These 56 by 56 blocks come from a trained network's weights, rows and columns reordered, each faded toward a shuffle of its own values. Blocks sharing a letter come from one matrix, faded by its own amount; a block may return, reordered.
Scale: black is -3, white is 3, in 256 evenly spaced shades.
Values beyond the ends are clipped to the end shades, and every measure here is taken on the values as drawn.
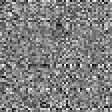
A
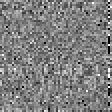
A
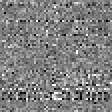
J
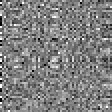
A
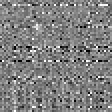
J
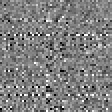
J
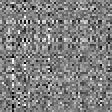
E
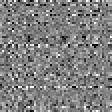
J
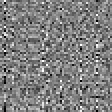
E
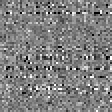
J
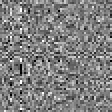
E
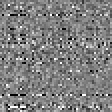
J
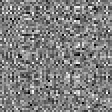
A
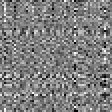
E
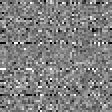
J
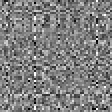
E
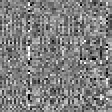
E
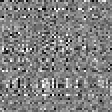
J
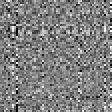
E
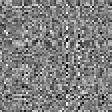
E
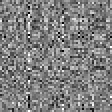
E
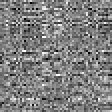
A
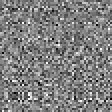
A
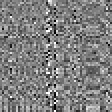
E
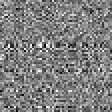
A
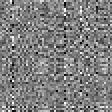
E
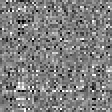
J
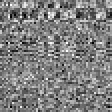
A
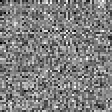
A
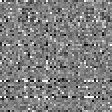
J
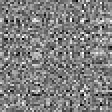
A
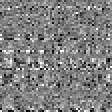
J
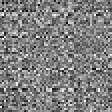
A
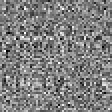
A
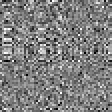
A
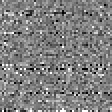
J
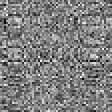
A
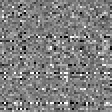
J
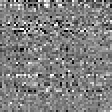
J
